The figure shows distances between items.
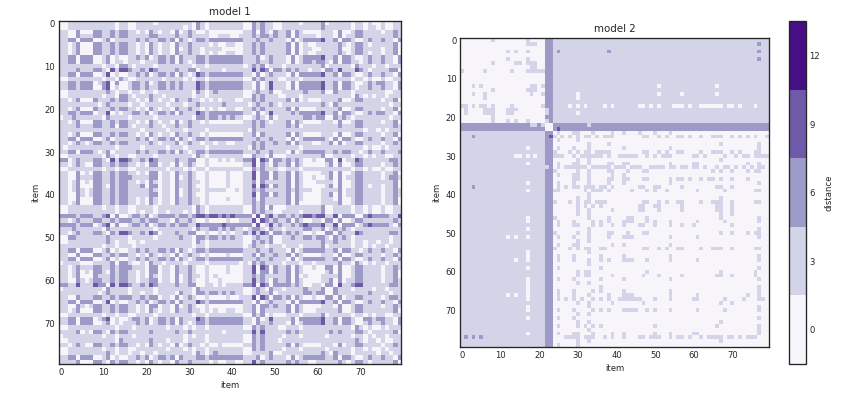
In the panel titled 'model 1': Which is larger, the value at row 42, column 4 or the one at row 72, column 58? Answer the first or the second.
the first
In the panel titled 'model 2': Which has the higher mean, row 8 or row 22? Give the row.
22
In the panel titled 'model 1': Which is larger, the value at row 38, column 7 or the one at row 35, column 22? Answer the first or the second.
the second
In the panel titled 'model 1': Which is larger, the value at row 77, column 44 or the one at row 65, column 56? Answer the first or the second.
the second
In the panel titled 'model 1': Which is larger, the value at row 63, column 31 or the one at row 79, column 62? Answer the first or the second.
the second
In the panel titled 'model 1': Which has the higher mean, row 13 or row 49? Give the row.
49
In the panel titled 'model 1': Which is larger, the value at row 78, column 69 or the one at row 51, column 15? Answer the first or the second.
the second
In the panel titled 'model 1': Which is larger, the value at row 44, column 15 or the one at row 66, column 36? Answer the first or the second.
the first
